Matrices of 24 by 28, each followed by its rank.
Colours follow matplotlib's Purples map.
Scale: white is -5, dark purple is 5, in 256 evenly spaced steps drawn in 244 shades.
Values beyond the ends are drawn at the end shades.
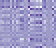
two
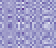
two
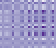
one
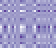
one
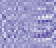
three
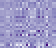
two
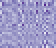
three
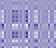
one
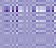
one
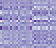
two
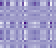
one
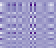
one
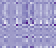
two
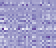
three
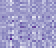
three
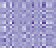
two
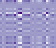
one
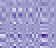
two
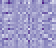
three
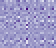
three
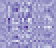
three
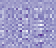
three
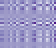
one
